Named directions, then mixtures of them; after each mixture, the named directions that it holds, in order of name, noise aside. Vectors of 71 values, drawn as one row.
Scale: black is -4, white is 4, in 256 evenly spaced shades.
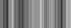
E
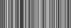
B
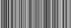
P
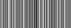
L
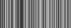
B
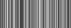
B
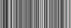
E, L, P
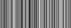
B, L, P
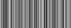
E, L, P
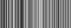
B, E, P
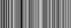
B, E, P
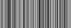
B, L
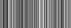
E, L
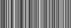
B, L, P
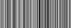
B, L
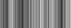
E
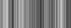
E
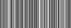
B, L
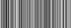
P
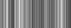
E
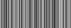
L, P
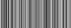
P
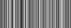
B, P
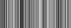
B, E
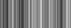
E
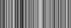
B, E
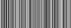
P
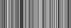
B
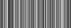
B, E, L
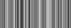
B
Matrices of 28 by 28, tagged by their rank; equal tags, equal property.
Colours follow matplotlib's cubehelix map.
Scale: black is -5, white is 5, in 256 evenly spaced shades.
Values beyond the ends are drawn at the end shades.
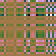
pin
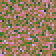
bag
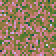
bag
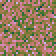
bag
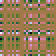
pin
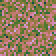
bag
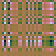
pin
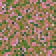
bag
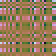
pin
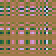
pin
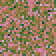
bag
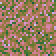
bag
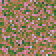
bag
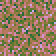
bag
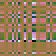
pin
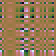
pin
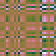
pin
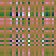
pin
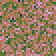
bag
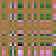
pin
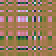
pin
